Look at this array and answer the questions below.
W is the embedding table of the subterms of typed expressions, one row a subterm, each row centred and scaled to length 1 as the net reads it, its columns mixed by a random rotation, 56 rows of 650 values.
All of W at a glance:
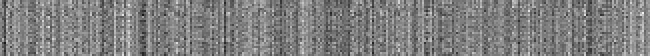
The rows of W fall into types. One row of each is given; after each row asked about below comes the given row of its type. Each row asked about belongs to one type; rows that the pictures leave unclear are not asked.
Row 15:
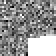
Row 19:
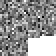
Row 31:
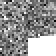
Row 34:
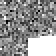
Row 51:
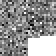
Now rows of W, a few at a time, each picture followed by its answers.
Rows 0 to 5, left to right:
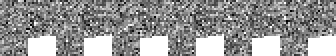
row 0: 51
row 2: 51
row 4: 31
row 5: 34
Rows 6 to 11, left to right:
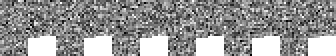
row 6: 51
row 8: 15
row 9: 19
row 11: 34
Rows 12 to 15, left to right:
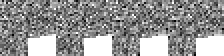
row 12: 15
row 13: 15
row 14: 15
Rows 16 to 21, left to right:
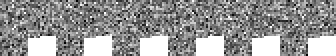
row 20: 31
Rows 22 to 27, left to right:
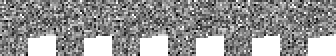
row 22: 15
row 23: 19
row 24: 15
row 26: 19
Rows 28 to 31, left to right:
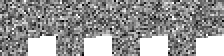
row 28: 19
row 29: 15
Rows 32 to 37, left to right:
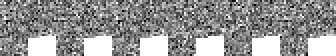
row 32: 34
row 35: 31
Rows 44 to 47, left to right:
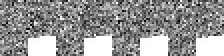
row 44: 51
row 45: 31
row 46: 34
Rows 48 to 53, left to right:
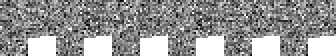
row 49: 51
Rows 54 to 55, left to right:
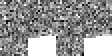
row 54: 34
